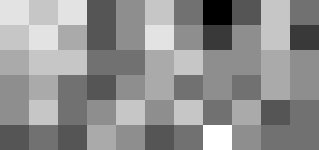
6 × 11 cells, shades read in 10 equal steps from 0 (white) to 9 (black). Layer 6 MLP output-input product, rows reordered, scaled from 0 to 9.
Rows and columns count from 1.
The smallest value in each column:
1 1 1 3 2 1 2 0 3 2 4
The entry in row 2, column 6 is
1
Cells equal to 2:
11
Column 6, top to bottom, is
2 1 3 3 4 6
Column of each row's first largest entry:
8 8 4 4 10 1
